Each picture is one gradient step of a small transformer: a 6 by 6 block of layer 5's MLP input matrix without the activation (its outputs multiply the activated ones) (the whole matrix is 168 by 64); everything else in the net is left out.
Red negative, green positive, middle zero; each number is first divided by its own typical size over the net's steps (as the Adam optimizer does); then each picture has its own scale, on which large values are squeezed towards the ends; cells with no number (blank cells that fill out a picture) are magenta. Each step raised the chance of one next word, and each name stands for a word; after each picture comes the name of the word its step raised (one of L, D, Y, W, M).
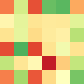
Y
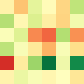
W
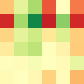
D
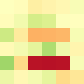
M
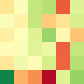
D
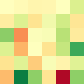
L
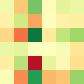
W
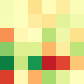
M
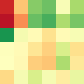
D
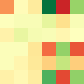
Y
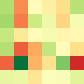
W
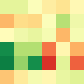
Y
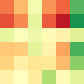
D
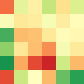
M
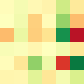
W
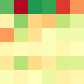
D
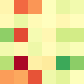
M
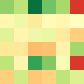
M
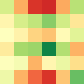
Y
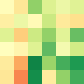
L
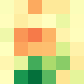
L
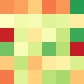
Y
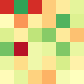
D
